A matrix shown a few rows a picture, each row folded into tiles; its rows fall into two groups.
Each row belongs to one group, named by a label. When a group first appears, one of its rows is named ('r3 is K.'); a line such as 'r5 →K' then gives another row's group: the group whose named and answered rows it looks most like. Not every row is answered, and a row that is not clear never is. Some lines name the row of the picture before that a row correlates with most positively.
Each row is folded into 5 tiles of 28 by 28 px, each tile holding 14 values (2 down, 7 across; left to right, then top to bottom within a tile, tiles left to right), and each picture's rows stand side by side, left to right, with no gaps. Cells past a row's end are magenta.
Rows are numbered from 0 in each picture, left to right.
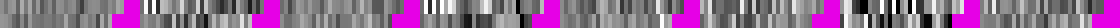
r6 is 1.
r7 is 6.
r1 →6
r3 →6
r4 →6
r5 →1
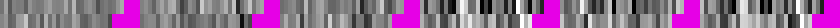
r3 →6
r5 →6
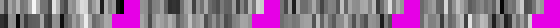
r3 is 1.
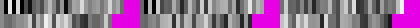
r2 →1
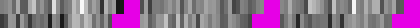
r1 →1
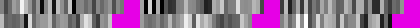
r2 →1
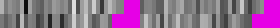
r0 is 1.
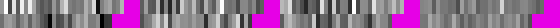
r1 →1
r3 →1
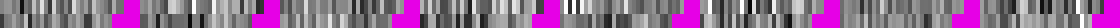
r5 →1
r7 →6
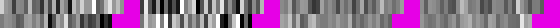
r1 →1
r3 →6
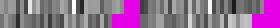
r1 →6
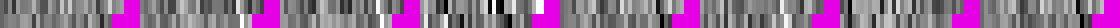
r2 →6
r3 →1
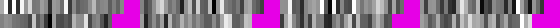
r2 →1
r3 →6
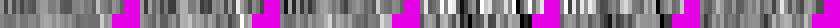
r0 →6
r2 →6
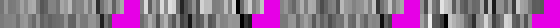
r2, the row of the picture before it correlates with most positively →3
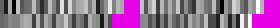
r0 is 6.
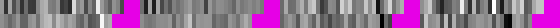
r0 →6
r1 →6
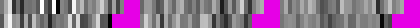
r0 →1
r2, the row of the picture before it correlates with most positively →2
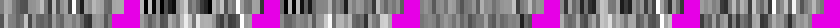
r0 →1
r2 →6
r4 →6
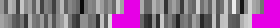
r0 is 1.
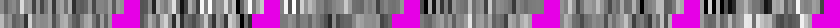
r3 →6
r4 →1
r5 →6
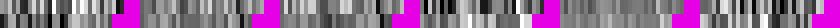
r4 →6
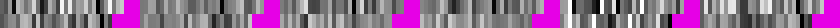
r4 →1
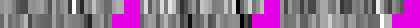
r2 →6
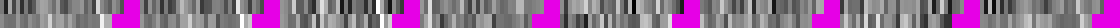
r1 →6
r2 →6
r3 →1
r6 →1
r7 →6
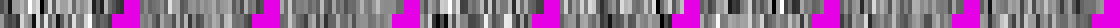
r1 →1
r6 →1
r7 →1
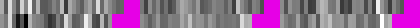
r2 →6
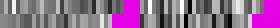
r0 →6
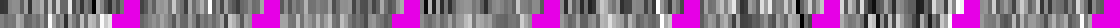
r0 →6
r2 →1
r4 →6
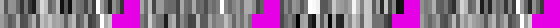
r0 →6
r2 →1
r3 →6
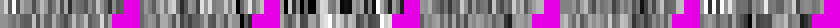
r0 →6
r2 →6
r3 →1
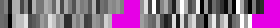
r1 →6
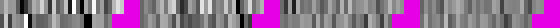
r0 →1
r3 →1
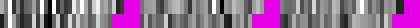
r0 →1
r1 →1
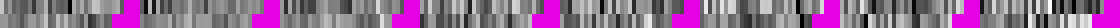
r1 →6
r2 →6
